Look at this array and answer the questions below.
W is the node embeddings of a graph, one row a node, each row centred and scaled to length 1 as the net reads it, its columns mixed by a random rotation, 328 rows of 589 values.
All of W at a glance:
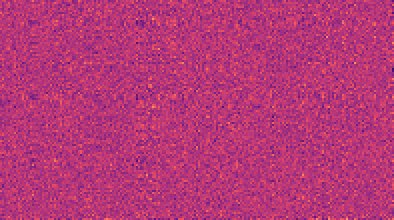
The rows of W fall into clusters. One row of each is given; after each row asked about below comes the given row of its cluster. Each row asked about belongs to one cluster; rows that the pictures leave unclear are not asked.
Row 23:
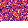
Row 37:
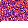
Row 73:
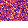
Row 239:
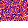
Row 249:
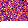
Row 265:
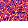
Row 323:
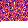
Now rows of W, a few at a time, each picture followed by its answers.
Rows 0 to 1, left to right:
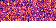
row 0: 323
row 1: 37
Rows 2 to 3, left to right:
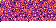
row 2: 37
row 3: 37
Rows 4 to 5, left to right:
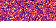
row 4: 73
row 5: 265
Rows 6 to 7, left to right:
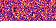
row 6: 23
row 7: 23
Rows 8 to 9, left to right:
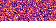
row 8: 249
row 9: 37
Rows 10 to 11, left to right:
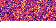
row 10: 23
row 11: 249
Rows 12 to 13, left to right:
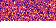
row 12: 323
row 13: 265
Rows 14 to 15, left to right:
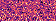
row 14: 265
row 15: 265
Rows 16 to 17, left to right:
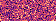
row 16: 23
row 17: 239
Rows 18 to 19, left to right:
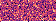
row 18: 23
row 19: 37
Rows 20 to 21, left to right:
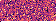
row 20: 37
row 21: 239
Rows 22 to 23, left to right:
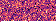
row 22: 239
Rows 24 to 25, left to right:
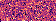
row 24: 37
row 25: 73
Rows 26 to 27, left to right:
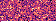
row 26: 249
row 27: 249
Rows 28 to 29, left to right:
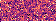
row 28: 37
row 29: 249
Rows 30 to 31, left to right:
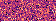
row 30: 37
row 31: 73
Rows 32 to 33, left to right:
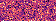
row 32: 73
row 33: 73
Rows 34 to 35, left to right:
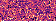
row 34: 73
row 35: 265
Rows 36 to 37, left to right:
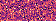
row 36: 73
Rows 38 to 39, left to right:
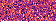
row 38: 73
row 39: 37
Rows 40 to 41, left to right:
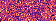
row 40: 265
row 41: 23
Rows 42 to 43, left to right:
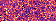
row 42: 249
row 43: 23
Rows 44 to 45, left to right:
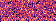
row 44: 37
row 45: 37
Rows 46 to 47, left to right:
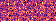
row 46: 323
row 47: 323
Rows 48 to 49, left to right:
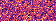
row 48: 239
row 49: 249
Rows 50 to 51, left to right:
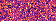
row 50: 73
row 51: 23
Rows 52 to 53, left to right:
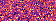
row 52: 249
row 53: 37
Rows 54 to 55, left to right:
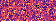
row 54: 323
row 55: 73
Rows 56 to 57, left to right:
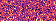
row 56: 73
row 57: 265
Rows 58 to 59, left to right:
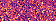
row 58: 249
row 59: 323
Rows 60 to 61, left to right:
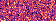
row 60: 323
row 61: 23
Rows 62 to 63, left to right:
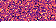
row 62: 265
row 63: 23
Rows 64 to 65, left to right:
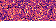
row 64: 73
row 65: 73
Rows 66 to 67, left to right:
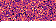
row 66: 37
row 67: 73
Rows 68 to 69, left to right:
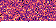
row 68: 249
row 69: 265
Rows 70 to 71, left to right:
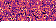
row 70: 37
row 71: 249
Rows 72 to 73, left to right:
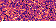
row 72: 249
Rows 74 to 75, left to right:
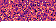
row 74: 249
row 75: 323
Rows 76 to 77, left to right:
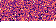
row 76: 37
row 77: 239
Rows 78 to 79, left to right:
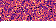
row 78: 239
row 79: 73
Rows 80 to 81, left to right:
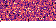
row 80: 323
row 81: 37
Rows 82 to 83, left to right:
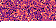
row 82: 23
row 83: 23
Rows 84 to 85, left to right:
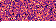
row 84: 37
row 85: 73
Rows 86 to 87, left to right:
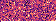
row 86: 323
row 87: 239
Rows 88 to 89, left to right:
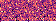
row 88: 37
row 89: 37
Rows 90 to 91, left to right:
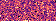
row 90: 239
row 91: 323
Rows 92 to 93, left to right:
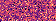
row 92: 265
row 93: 23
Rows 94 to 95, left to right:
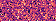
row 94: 23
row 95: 23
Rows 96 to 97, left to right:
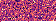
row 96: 37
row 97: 239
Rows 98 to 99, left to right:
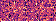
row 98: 323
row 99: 323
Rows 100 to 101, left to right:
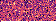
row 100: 323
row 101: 239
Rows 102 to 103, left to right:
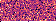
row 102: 37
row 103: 265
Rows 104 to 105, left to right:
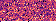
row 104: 323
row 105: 37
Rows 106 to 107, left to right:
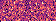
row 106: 323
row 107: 323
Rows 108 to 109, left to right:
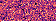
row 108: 73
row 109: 23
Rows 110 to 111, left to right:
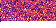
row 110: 37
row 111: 265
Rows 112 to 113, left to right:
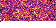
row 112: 23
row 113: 249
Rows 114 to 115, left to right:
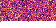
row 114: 249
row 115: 239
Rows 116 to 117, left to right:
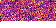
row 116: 37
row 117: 73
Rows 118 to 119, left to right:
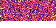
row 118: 239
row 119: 239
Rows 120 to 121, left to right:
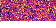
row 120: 23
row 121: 73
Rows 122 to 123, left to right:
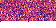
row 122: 37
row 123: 37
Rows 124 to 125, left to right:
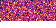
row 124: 323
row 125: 265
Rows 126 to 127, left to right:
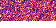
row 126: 239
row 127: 239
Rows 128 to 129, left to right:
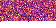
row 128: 249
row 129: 37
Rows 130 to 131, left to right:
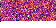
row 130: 37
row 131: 239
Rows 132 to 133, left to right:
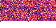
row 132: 23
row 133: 23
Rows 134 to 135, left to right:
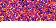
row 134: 249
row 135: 265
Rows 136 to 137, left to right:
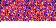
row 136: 323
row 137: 323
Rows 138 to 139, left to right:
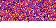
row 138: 265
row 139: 37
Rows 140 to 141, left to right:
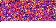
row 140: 37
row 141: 73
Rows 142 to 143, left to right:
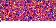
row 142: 323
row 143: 73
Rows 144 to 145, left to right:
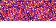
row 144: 73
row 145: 73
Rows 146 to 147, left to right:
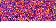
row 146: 37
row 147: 73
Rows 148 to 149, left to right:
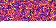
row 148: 73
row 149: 239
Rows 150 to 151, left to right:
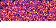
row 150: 323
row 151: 265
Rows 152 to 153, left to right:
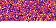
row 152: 239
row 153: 265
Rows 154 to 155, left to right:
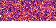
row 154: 239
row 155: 323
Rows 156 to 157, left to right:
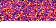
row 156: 249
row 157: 323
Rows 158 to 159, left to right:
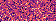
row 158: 265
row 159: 249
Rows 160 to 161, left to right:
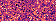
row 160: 249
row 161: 249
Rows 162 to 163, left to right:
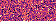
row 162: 239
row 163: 73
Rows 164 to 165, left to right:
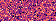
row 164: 265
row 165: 323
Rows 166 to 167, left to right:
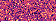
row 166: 265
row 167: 23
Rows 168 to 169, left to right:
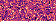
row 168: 73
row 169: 265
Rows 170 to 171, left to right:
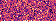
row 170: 239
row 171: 73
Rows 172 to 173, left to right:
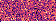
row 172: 37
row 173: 23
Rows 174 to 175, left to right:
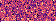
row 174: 37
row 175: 323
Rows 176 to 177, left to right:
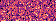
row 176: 323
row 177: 249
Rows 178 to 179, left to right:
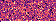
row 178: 323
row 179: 73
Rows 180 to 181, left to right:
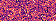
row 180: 73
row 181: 239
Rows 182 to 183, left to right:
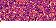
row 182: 323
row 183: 265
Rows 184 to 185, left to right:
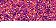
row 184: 249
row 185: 265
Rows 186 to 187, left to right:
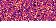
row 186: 239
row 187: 323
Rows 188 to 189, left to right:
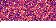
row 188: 323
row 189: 249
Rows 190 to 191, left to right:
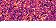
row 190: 239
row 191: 249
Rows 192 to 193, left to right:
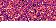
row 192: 249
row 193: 323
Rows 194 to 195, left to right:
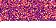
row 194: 23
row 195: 23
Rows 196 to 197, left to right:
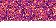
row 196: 73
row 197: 73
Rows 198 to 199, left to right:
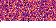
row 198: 323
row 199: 37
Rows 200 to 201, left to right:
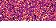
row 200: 239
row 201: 249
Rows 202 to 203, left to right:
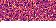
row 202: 323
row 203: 37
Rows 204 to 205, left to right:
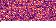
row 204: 323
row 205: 73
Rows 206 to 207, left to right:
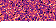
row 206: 249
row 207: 265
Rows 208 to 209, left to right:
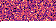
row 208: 23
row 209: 323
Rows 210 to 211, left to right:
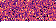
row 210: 37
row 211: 37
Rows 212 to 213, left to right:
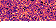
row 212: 23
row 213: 265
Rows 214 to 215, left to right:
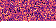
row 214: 239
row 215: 23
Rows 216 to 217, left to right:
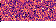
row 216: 37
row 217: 73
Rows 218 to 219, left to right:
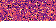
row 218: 73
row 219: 323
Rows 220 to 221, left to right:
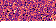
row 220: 323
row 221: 239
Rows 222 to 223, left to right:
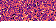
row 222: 239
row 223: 323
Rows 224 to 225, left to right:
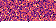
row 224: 265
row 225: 37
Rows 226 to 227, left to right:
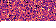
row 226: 323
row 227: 73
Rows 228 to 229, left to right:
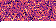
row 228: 37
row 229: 73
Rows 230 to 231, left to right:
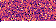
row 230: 37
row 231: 23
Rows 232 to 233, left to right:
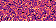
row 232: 265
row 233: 249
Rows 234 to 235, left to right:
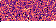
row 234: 37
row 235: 239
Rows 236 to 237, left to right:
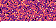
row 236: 23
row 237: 265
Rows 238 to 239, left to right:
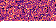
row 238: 73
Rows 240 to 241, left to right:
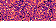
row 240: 73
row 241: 73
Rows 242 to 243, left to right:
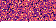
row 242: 265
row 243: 37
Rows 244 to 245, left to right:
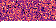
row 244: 73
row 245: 23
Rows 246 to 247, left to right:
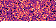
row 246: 23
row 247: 249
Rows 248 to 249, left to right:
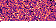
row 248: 23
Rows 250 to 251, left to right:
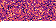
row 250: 73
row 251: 73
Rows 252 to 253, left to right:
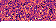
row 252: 37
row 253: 73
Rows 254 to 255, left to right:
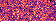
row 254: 23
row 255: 249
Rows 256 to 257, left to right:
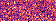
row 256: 323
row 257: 37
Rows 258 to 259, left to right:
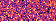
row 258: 249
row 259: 265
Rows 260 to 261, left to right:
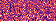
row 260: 239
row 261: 265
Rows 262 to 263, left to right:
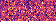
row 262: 323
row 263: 323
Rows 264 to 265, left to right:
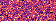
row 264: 249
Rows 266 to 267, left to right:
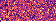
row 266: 323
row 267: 73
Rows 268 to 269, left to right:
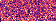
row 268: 37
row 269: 23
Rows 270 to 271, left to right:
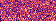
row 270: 37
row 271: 239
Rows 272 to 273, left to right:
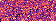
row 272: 37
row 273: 239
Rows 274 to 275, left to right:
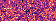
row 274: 249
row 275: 23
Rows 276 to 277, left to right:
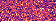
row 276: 265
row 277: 73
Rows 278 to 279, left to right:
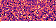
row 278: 23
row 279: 249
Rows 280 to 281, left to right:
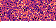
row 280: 23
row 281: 265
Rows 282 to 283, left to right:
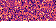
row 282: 239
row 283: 323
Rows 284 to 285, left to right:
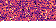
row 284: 73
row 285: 23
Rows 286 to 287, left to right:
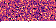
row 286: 37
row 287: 23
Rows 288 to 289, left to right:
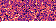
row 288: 249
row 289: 323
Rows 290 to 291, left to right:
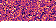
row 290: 73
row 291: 249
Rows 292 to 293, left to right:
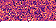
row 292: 265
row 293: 23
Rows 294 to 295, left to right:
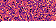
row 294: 265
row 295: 239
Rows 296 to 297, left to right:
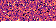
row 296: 323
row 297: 265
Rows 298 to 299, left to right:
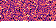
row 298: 239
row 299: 239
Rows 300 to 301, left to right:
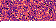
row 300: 23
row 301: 73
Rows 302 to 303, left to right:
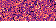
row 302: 239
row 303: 249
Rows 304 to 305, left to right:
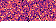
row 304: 249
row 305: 37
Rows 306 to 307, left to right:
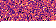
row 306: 265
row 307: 239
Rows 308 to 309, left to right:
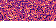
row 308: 73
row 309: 239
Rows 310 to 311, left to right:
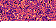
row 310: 23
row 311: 265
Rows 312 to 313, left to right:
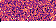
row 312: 37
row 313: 239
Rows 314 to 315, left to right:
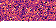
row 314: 73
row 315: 265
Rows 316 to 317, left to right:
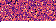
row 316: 37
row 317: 323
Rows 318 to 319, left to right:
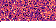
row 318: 323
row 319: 23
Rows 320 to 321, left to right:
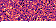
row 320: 249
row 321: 265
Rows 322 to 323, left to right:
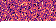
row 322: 265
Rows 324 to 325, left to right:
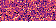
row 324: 249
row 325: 37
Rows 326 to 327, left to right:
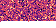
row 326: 249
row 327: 23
